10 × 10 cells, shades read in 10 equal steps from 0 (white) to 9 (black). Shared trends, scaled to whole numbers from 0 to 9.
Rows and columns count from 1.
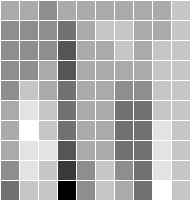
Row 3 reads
4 4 4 6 3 3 2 3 2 2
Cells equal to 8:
0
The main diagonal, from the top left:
3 4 4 6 3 3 5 5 1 2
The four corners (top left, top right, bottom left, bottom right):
3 2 5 2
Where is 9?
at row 10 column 4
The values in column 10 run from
2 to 2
